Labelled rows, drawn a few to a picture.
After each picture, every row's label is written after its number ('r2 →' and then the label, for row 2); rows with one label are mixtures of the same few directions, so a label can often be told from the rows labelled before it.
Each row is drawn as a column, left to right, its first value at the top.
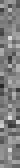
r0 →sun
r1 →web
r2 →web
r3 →sun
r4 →web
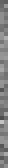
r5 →web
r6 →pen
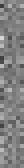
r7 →web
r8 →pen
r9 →web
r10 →web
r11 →web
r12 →web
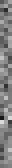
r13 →web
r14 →sun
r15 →web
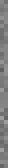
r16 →pen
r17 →web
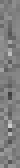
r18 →pen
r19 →pen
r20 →sun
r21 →web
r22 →sun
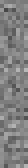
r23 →web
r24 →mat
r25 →web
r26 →sun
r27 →pen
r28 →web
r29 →pen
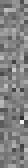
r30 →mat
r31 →sun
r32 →mat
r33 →pen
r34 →web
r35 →web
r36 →web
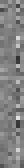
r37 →mat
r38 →mat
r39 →pen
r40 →sun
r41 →web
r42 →mat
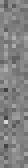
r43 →pen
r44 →web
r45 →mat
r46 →web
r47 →web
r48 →mat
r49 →pen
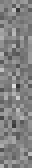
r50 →pen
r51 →sun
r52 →mat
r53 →sun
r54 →sun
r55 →web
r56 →pen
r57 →pen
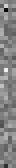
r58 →sun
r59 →mat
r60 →sun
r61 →mat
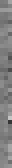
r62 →mat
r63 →mat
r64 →web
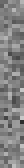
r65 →web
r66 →pen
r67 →sun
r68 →mat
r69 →mat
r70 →web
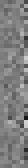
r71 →pen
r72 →sun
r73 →web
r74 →sun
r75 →web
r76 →sun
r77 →web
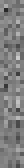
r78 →pen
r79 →sun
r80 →mat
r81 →pen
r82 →mat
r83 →pen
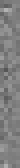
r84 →mat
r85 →mat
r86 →sun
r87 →pen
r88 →sun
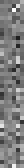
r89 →sun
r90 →sun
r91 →pen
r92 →mat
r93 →web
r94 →web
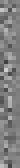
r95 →mat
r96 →pen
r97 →mat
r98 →mat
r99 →pen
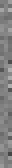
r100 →mat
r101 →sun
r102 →pen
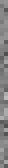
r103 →web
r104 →sun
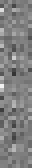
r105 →sun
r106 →web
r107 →pen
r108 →mat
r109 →mat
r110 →mat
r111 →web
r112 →pen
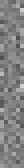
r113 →mat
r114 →web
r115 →web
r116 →pen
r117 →web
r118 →sun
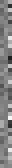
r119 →sun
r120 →pen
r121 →web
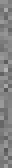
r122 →mat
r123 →pen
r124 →pen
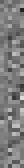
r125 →web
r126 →mat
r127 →pen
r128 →sun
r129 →sun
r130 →sun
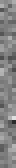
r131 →mat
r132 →mat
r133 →web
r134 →web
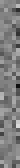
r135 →sun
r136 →mat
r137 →mat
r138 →mat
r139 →sun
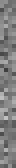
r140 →sun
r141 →pen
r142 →mat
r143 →mat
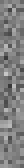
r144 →sun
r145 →mat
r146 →sun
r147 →sun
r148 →sun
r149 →pen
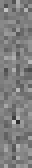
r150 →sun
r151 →mat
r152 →mat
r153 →web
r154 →web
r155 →sun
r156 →mat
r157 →pen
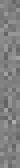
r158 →pen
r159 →mat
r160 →mat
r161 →web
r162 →mat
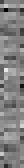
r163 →pen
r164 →mat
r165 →mat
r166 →mat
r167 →mat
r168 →sun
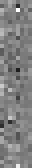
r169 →sun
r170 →pen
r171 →web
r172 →web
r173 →mat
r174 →sun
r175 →mat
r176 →mat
